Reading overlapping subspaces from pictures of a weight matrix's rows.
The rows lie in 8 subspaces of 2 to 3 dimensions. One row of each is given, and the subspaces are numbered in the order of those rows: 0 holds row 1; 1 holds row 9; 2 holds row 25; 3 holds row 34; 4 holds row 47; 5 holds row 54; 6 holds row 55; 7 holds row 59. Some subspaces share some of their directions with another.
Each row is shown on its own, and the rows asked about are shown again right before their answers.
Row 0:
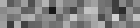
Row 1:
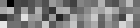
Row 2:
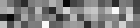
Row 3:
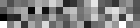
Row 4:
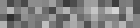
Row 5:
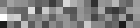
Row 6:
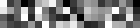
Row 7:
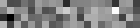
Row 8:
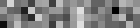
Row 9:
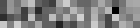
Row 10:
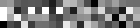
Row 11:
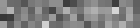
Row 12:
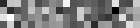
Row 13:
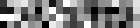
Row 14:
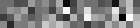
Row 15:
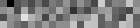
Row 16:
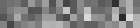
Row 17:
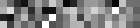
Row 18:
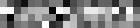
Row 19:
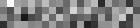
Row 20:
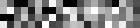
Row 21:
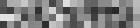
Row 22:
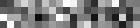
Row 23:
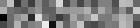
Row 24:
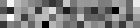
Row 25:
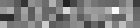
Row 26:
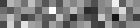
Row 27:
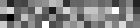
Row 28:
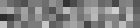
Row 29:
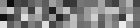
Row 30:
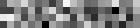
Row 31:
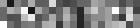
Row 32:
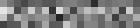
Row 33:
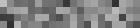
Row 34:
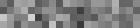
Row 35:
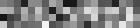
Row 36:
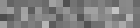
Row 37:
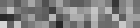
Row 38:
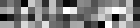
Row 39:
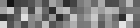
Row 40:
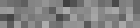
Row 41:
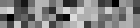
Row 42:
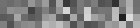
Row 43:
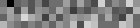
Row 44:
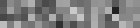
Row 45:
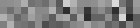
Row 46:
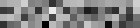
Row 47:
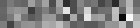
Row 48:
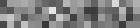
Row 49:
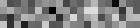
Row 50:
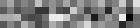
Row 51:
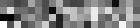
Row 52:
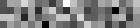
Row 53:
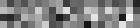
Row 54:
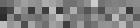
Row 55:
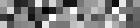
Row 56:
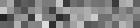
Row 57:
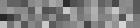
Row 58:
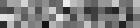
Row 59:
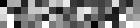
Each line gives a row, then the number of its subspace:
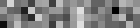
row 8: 3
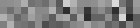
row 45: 4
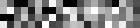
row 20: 6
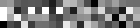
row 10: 5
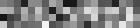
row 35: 7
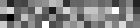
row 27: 7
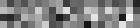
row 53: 6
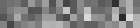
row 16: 4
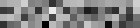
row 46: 7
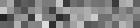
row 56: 3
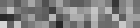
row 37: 1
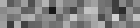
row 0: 2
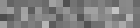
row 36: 3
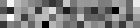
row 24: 7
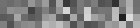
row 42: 4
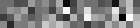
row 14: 4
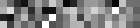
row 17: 6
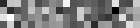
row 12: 7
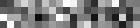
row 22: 7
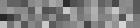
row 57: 5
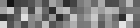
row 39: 0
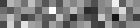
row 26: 2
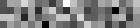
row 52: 1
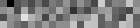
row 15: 0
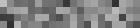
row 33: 7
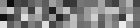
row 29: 0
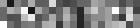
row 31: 3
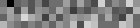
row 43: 0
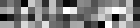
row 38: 2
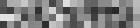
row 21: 4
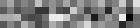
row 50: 6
